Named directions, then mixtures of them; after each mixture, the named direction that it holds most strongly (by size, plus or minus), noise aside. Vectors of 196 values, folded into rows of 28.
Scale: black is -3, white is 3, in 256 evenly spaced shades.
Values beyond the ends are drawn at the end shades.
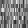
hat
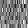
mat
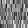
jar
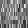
mat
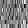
mat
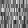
hat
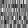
hat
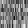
hat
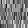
jar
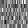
mat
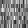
hat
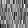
jar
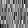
jar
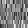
jar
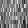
mat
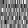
mat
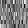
jar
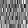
mat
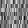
hat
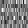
hat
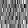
mat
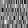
mat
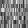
hat
